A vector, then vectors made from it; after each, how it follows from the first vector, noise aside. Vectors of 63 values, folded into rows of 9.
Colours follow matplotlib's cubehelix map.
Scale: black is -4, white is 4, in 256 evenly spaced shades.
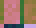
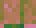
shrunk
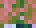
sign-scrambled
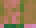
shrunk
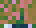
sign-scrambled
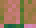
shrunk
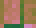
shrunk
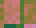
shrunk
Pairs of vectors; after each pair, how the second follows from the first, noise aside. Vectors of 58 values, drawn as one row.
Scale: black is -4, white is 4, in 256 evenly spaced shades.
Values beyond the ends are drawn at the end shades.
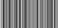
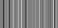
partly zeroed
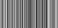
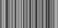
sign-scrambled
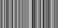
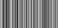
shuffled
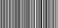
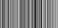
sign-scrambled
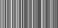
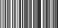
scaled up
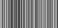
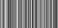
shuffled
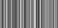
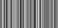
negated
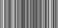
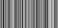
sign-scrambled
